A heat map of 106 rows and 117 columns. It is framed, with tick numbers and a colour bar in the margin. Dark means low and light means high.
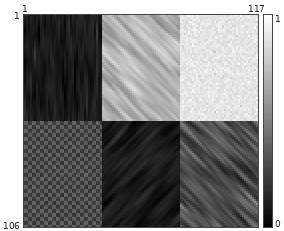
It is made of 2 by 3 panels. Panel 1,1: very low, streaked downward, faint in contrast. Panel 1,2: high, slanting down to the right. Panel 1,3: very high, fine-grained, faint in contrast. Panel 2,1: low, checkered. Panel 2,2: very low, slanting up to the right, faint in contrast. Panel 2,3: low, slanting down to the right.
